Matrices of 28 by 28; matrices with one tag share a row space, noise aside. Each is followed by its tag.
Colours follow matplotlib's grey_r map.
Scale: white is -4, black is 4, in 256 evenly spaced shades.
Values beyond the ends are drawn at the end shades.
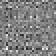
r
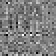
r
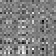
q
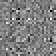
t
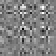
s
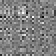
q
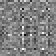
s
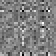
s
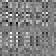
r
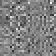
t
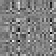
t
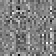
t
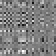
q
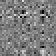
s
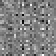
s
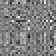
t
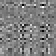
s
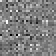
r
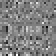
r
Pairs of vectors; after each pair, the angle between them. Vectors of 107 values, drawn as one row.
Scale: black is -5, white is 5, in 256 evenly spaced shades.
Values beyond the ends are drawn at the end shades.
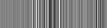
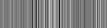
nearly opposite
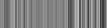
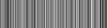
partly aligned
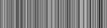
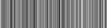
orthogonal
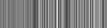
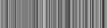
partly aligned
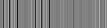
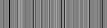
partly aligned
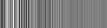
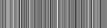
partly aligned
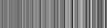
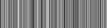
orthogonal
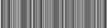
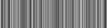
nearly parallel
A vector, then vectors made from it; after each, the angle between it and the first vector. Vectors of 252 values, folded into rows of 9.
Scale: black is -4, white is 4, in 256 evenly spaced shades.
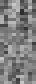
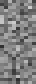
partly aligned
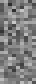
orthogonal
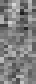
nearly parallel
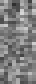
nearly opposite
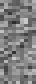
partly opposed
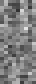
nearly opposite
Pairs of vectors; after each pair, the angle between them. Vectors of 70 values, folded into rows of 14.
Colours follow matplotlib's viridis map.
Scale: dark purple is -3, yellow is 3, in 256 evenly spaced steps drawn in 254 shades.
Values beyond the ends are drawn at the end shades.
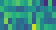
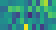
partly opposed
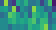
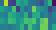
nearly parallel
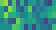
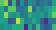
nearly parallel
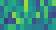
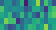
nearly opposite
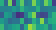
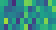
orthogonal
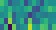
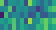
partly aligned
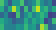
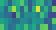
nearly parallel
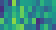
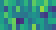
orthogonal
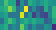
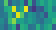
partly aligned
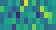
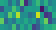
nearly opposite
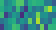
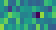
partly opposed
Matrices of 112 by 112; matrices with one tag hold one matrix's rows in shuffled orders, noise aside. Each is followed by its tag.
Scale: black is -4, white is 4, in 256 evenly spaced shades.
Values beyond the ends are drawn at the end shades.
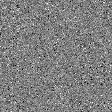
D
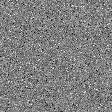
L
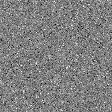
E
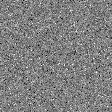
L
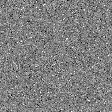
E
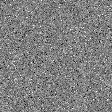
L
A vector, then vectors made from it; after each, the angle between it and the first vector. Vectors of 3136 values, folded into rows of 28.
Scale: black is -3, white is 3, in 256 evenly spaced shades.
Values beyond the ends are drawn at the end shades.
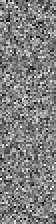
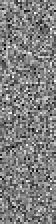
partly aligned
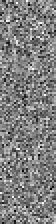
nearly opposite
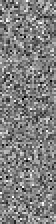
nearly opposite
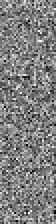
orthogonal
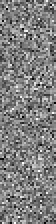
partly aligned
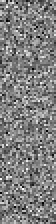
nearly parallel
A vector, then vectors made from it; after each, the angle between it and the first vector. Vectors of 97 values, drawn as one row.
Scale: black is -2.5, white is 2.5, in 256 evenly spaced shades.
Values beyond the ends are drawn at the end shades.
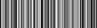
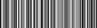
nearly parallel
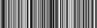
orthogonal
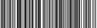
nearly opposite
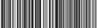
nearly opposite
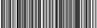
nearly opposite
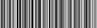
nearly opposite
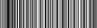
orthogonal
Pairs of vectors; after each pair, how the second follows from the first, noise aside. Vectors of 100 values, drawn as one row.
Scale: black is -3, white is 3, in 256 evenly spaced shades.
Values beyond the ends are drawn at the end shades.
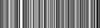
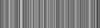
shrunk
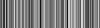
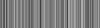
shrunk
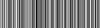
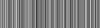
shrunk
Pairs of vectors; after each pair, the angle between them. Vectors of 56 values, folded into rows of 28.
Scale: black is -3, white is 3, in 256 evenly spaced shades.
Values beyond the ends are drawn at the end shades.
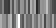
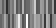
partly aligned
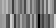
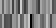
orthogonal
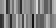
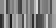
nearly parallel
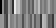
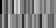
nearly parallel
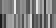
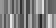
partly aligned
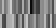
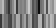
orthogonal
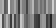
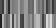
nearly opposite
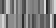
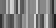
orthogonal
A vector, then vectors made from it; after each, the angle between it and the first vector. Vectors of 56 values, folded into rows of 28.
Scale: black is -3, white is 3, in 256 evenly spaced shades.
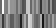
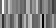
nearly parallel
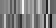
orthogonal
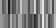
partly opposed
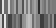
partly aligned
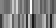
orthogonal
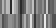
partly aligned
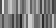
nearly parallel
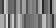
partly opposed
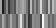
nearly opposite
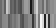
orthogonal
